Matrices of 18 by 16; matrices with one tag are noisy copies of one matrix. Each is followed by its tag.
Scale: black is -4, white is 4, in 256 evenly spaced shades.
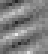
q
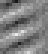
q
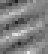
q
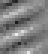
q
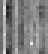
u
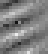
q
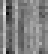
u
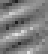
q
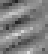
q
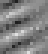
q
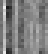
u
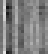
u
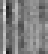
u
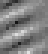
q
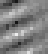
q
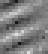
q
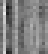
u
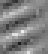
q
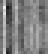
u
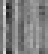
u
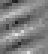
q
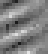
q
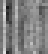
u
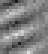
q
